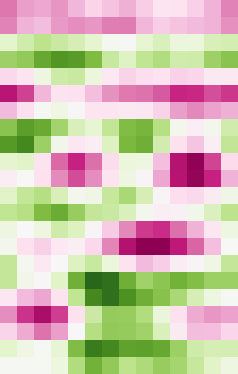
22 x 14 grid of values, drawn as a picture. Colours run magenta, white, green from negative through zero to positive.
Horizontal stripes repeat 5 times down the table. The ninth with the highest average is the bottom middle. On average the colour sits 50% of the way up the scale.
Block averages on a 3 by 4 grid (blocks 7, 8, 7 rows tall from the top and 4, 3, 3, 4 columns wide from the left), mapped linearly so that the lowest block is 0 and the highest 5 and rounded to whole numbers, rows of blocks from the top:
1110 / 3110 / 1542
